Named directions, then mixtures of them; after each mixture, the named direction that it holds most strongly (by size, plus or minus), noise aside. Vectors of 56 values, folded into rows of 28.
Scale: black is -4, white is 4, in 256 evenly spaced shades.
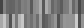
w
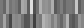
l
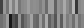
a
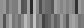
l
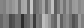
l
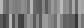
w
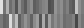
a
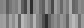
l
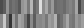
l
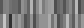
l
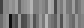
a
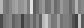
w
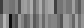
a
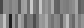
l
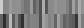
w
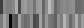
a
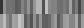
w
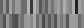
l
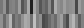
l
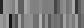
a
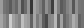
a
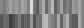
l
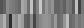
l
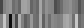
w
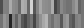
l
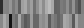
a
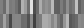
l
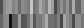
a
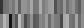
a
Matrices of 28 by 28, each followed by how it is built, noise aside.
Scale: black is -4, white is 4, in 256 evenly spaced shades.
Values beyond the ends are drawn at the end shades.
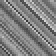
Toeplitz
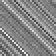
Toeplitz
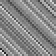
Toeplitz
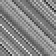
Toeplitz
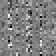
uneven columns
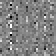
uneven columns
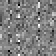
uneven columns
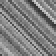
Toeplitz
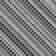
Toeplitz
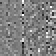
uneven columns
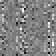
uneven columns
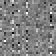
uneven columns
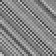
Toeplitz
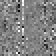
uneven columns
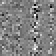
uneven columns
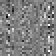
uneven columns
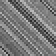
Toeplitz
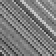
Toeplitz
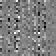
uneven columns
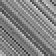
Toeplitz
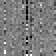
uneven columns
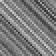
Toeplitz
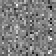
uneven columns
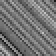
Toeplitz
